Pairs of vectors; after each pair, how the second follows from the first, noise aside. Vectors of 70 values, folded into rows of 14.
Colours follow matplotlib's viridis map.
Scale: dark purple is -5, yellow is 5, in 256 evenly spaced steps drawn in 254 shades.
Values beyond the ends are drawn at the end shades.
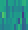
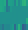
partly zeroed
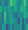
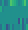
partly zeroed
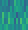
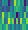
scaled up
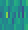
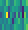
scaled up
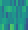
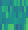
sign-scrambled
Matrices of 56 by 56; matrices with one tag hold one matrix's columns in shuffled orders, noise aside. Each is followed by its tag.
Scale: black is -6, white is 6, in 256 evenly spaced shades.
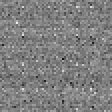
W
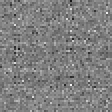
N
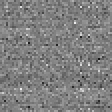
W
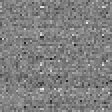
W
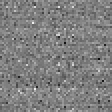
W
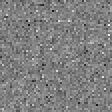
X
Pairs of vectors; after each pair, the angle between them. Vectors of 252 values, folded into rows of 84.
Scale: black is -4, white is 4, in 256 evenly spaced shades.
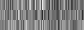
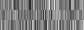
partly opposed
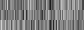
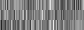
nearly opposite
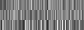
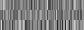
nearly opposite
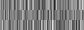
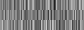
nearly parallel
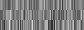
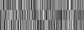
partly aligned
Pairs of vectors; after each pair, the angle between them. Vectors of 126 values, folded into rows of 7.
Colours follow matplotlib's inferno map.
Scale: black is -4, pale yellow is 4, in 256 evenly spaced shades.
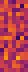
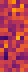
nearly opposite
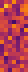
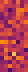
orthogonal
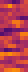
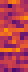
nearly opposite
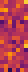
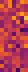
partly aligned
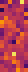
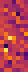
orthogonal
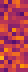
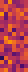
nearly opposite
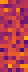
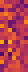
orthogonal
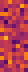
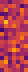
nearly opposite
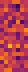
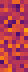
nearly parallel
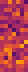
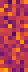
partly opposed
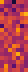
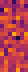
partly aligned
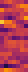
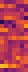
nearly opposite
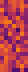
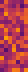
nearly opposite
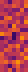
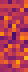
nearly parallel
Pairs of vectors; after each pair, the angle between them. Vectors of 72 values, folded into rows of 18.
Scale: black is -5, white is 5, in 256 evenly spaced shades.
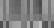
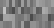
orthogonal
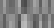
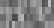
orthogonal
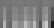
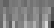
nearly parallel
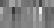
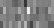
orthogonal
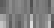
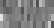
partly aligned
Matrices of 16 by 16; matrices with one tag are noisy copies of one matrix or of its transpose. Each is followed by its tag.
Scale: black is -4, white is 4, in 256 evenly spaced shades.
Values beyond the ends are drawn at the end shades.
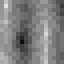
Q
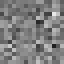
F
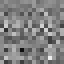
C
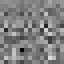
C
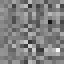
C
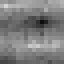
Q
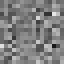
F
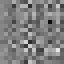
C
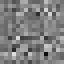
F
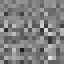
C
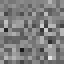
C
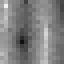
Q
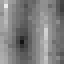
Q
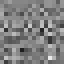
C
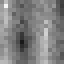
Q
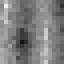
Q
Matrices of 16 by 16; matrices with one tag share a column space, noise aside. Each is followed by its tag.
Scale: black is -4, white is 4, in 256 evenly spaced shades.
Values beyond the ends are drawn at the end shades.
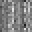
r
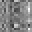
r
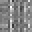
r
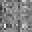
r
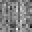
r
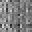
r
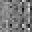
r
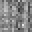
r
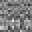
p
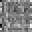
r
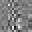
p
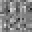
r
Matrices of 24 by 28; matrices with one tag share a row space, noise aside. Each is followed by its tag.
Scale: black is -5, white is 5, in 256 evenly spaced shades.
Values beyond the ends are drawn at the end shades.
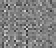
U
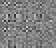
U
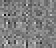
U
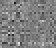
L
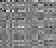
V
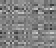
V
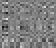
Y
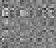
Y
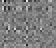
U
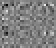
Y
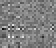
L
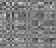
V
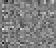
Y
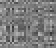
V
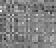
V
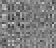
L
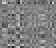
L
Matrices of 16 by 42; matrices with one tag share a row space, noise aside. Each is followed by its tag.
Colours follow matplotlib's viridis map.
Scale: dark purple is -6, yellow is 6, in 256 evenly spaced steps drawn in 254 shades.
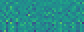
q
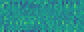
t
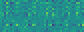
q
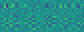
q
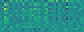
t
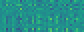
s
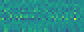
t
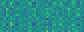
q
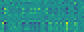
t
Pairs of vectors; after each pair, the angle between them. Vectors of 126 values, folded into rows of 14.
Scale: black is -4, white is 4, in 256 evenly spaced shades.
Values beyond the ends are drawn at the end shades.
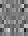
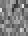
partly aligned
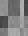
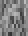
partly opposed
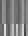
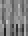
nearly opposite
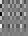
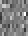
partly aligned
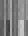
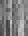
nearly parallel
